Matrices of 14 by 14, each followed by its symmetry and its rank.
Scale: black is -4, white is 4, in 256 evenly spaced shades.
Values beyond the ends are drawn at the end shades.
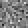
antisymmetric, full rank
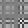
symmetric, rank one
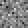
symmetric, full rank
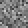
neither, full rank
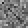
symmetric, full rank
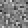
antisymmetric, full rank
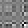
symmetric, rank one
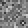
symmetric, full rank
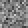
neither, full rank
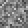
symmetric, full rank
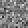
neither, full rank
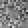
antisymmetric, full rank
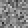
neither, full rank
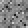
symmetric, full rank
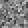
antisymmetric, full rank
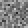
neither, full rank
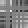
symmetric, rank one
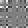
symmetric, rank one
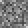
symmetric, full rank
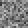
neither, full rank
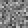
antisymmetric, full rank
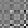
symmetric, rank one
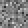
antisymmetric, full rank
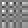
symmetric, rank one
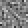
antisymmetric, full rank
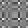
symmetric, rank one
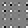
symmetric, rank one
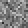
neither, full rank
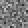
symmetric, full rank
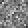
symmetric, full rank
